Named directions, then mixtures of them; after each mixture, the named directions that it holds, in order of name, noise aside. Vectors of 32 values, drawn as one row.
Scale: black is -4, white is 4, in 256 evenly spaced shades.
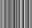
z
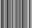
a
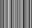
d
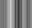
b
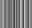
z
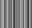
a, z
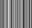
d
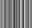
z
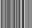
a, z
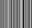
d, z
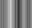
b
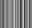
z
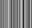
d, z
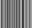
a, z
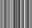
b, z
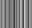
z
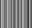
a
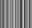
z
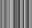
b, z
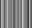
a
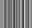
z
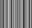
d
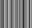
a, d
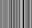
d, z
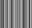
a, d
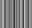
z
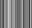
b, d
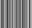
a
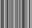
a, d
